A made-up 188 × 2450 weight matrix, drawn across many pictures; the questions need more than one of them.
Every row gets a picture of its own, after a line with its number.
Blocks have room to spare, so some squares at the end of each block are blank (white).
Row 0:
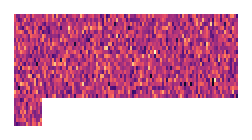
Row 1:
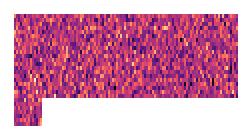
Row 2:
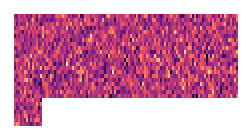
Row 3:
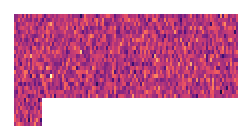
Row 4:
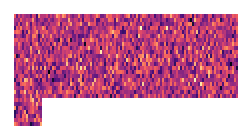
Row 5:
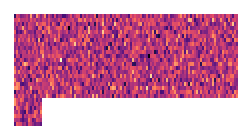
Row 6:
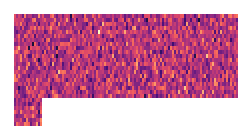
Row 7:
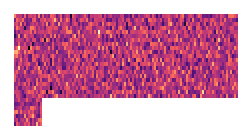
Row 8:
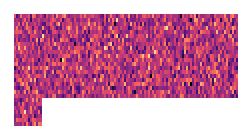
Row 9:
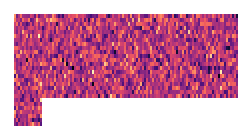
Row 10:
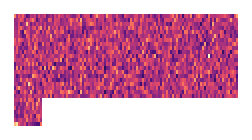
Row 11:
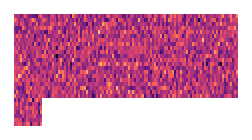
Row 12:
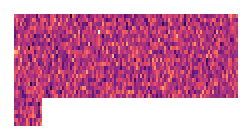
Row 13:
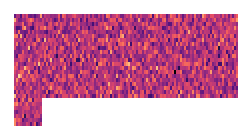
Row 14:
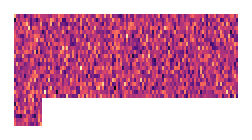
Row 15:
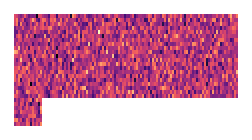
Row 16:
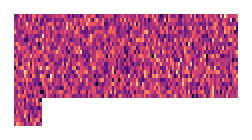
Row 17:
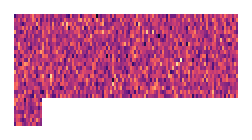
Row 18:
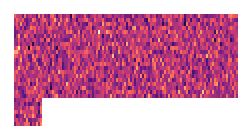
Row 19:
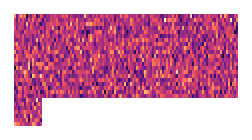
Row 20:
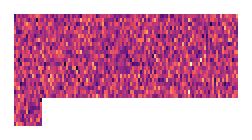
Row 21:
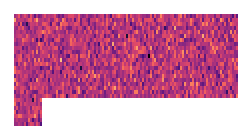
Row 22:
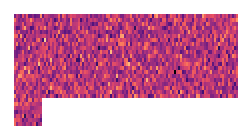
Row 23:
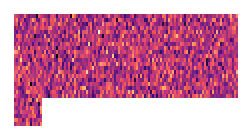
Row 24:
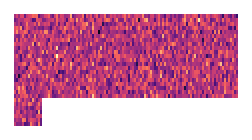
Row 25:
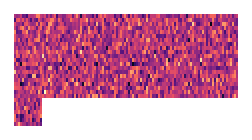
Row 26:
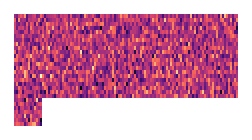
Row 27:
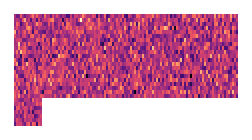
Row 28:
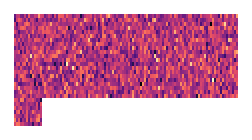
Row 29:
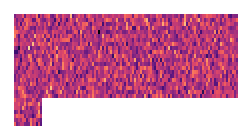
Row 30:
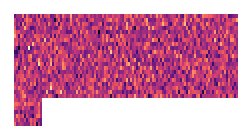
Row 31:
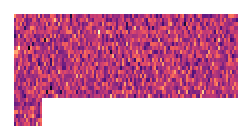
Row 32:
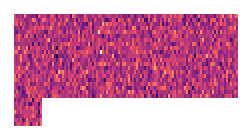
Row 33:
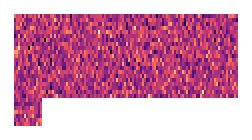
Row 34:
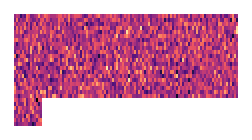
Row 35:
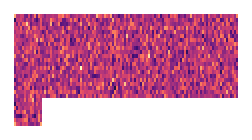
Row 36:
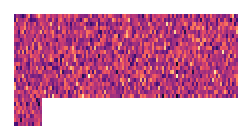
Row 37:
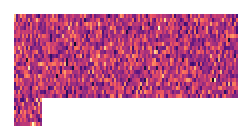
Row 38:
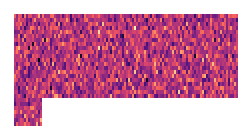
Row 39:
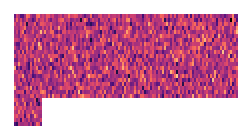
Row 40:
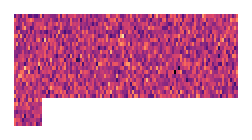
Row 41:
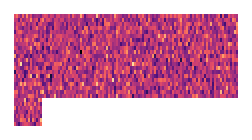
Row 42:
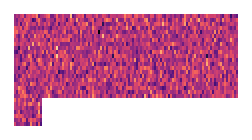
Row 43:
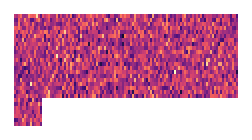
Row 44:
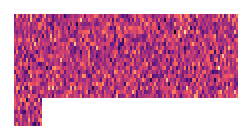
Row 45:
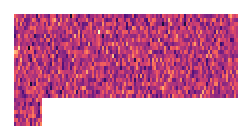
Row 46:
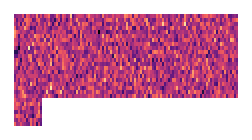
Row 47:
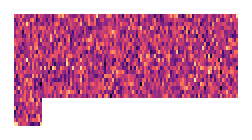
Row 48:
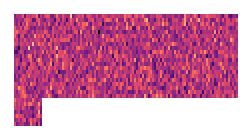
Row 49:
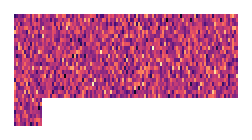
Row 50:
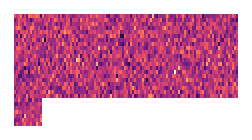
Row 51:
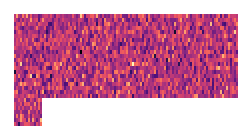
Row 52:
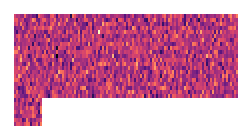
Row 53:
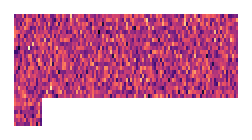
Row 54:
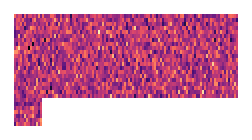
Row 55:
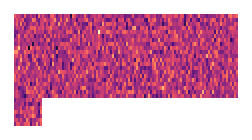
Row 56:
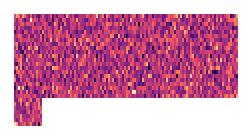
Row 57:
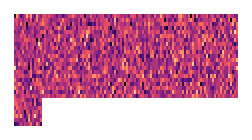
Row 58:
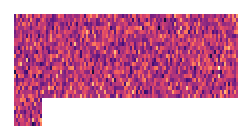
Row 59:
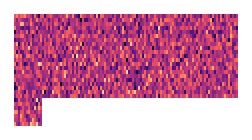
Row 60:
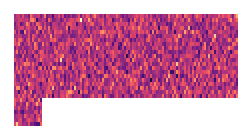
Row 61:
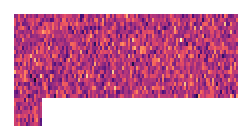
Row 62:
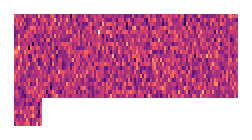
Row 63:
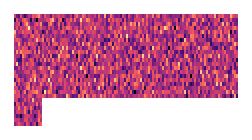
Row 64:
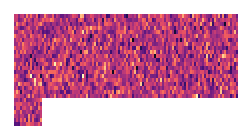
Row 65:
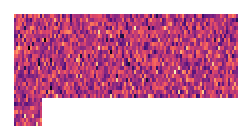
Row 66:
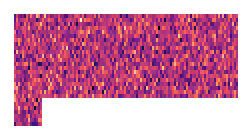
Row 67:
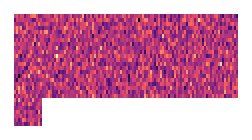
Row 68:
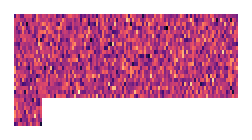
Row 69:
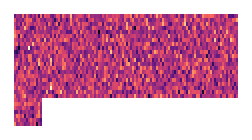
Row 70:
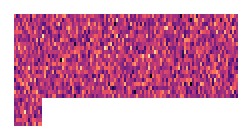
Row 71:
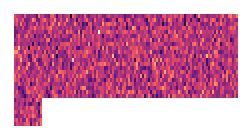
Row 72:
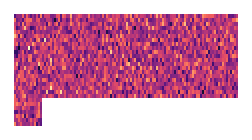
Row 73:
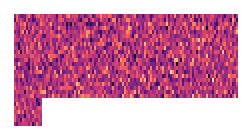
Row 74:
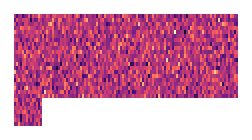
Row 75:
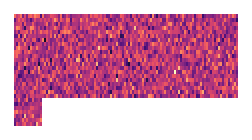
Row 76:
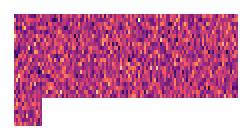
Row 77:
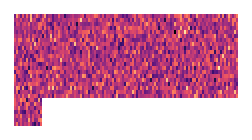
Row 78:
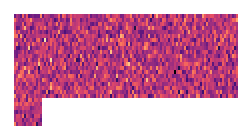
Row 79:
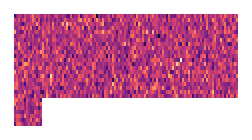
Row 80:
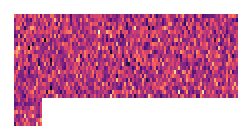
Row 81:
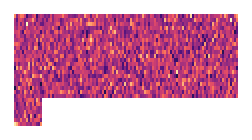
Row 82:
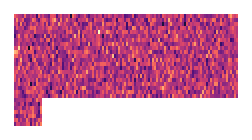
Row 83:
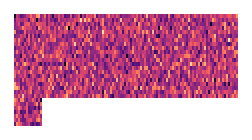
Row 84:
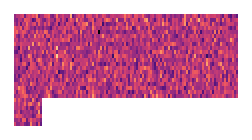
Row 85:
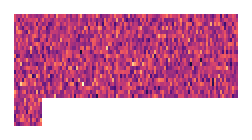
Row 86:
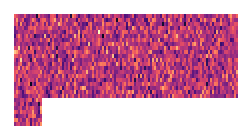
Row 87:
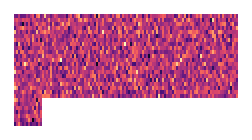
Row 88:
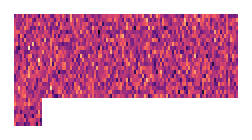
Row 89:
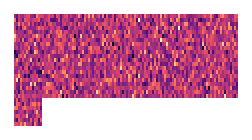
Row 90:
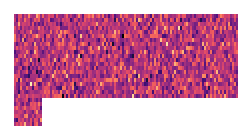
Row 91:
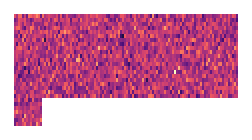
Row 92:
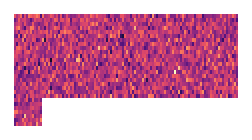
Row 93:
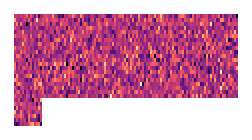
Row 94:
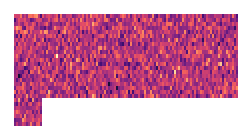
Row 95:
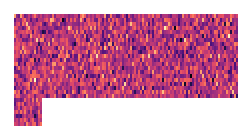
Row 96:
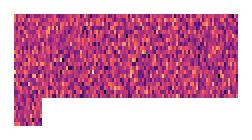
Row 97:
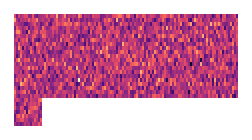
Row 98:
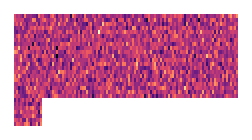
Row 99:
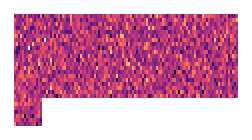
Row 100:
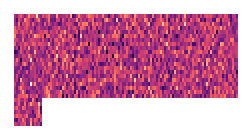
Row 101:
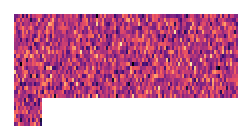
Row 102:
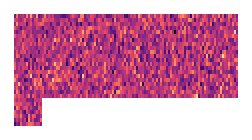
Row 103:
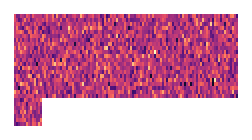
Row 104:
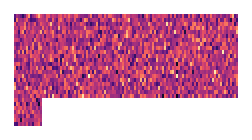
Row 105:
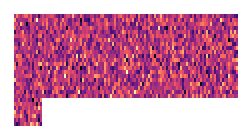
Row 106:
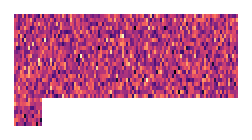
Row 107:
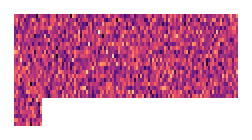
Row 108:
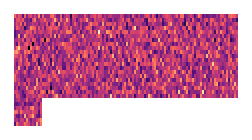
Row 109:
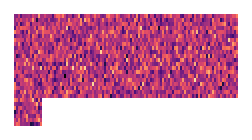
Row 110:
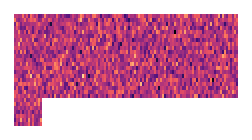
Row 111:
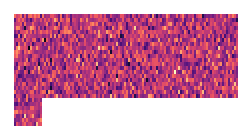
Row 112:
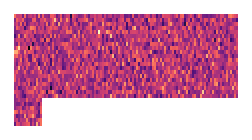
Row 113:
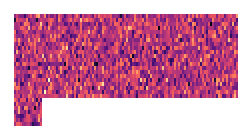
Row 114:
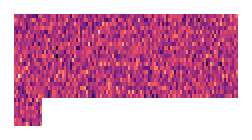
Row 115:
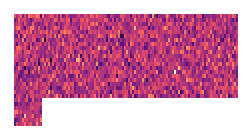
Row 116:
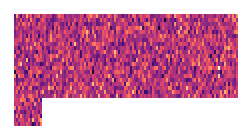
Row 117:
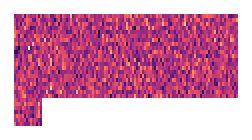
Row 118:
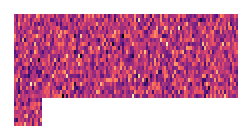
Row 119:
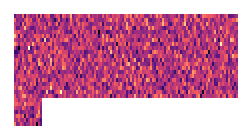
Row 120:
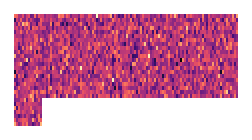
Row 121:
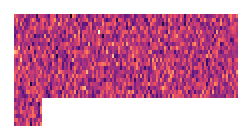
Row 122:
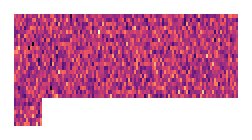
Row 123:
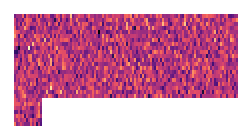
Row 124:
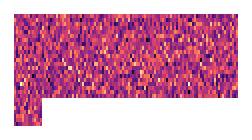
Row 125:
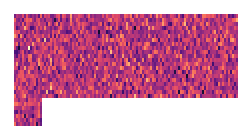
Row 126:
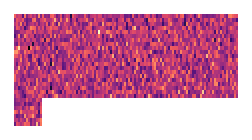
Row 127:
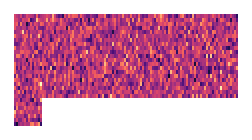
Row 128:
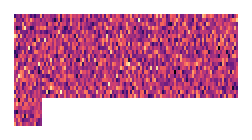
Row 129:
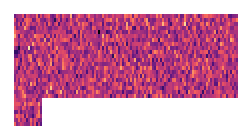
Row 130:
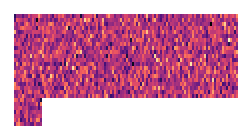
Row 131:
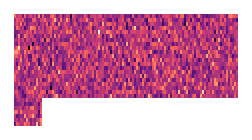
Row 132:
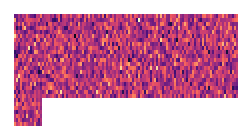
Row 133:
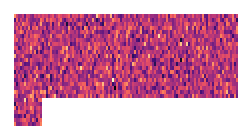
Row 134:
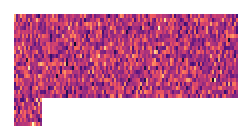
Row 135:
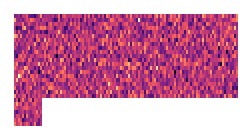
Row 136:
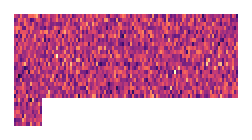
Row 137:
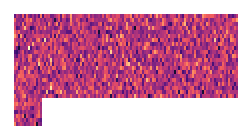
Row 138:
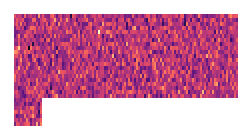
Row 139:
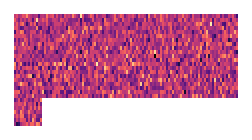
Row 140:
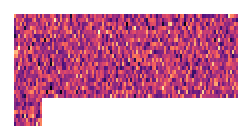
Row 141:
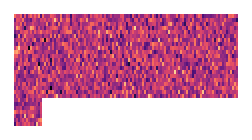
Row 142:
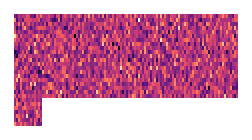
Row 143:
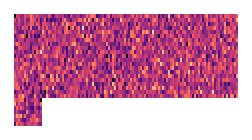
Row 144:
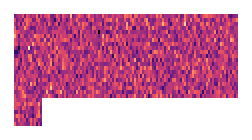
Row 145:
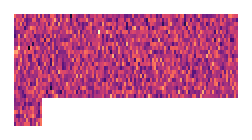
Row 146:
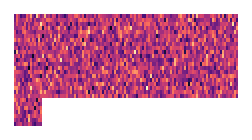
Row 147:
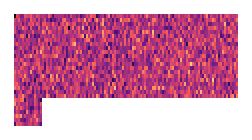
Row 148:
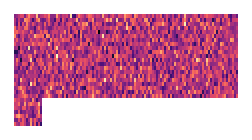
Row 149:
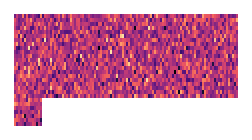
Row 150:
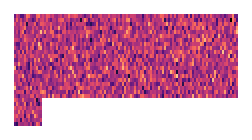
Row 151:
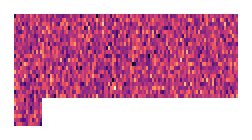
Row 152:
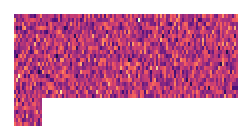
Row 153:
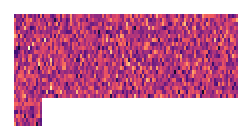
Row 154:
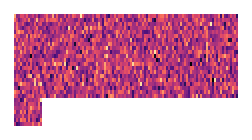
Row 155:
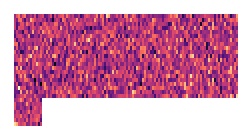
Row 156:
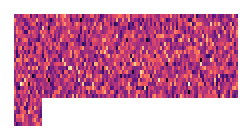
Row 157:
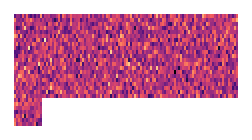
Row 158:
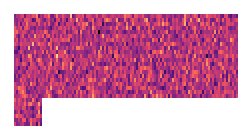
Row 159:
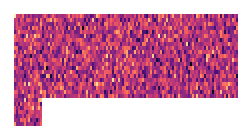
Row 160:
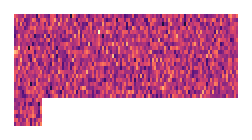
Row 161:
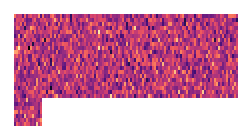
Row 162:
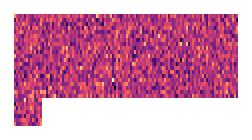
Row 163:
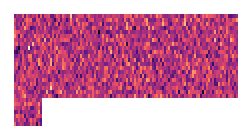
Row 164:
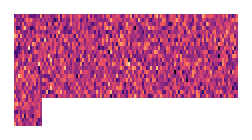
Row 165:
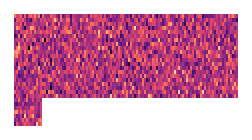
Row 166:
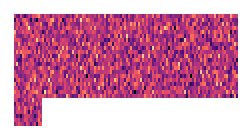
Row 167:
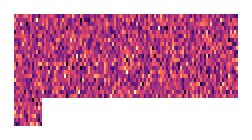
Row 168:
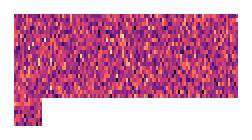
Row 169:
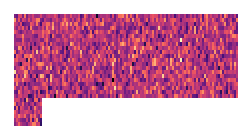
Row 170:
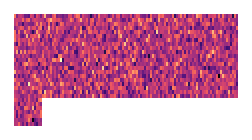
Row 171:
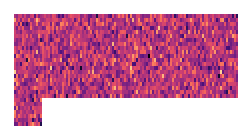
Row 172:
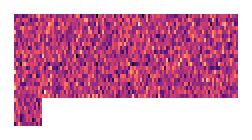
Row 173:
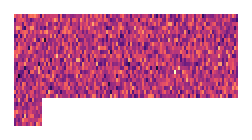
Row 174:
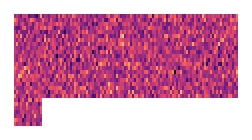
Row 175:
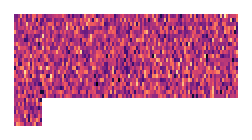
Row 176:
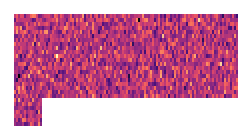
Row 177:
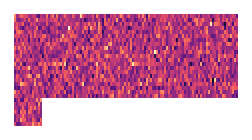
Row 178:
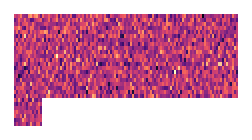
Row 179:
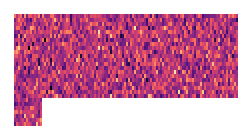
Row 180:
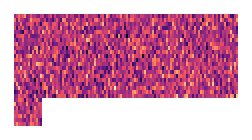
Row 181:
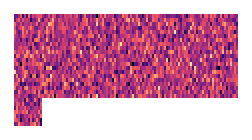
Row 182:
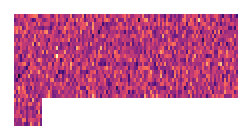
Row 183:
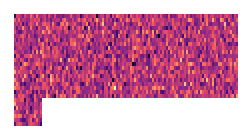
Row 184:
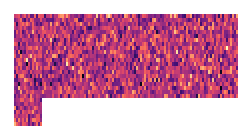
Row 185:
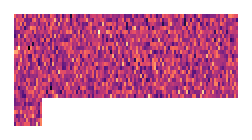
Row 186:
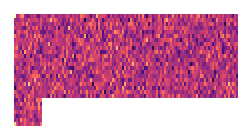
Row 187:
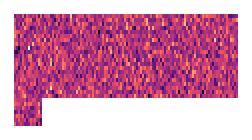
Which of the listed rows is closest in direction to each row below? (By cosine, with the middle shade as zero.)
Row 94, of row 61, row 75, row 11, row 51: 75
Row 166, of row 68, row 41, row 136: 136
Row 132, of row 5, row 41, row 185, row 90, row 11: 90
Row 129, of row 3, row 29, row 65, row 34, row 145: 29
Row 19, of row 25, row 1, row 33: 25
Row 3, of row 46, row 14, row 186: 46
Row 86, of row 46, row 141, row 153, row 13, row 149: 141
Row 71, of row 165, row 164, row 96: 165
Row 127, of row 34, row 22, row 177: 177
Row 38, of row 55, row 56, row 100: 55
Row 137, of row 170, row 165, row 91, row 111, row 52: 170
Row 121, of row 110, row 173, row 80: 80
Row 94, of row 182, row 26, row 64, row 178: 178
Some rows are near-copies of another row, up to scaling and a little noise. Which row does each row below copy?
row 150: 39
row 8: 70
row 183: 151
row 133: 162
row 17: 79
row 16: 175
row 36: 104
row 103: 0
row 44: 77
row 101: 181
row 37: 134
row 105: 167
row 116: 58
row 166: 63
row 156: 124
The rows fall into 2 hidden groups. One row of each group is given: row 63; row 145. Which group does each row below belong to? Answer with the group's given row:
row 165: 145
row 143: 63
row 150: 63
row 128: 145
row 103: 63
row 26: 63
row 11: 145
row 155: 63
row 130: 63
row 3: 63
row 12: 145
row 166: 63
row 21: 63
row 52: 145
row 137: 145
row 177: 63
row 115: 145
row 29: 145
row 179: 145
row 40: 145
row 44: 63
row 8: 63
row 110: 63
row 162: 63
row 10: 63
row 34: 63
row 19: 63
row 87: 63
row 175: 63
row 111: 145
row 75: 145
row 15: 145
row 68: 63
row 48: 145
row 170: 63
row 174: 145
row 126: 145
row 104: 63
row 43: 145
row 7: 145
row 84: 145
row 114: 145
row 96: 63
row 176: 145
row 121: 145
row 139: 63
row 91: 145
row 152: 145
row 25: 63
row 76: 145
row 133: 63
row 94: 145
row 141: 145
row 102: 63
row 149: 145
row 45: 145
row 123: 145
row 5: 63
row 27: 63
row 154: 63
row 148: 145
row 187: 145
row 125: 145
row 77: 63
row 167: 63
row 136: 145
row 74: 63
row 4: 63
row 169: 63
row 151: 63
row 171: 63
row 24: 145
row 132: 145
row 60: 63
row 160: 145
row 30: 145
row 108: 145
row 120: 63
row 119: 145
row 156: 63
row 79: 63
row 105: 63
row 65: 145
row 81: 63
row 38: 145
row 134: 63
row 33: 145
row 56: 63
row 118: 145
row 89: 145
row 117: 145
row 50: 145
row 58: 63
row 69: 145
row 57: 63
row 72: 145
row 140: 145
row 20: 63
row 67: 145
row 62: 145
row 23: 145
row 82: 145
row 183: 63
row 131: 145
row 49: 63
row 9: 63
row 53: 145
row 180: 63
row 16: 63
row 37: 63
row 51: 63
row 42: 145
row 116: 63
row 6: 145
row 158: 145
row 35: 63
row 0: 63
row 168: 145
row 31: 145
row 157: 145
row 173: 145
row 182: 145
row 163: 145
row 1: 63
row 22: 145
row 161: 145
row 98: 145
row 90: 145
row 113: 63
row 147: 63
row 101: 63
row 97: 63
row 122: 145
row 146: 63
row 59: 63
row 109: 63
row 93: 63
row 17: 63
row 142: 145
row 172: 63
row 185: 145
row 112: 145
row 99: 145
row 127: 63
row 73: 63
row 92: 145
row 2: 63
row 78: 145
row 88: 145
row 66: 63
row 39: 63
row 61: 63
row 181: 63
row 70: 63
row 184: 63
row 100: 145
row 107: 145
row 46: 145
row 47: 63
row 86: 145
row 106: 145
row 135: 145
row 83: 63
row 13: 145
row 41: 63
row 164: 145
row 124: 63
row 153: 145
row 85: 63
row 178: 145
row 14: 63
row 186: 63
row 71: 145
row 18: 145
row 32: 145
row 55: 145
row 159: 63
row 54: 145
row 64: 63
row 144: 145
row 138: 145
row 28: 63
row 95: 63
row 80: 145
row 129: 145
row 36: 63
